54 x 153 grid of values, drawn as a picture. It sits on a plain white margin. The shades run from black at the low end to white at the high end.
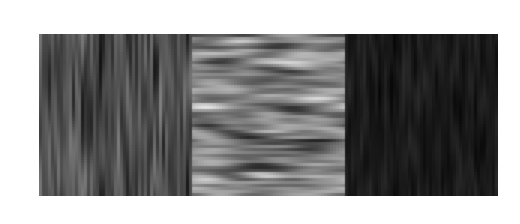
It is made of 1 by 3 panels. Panel 1,1: low, streaked downward. Panel 1,2: middling, streaked across, strong in contrast. Panel 1,3: very low, streaked downward, faint in contrast.
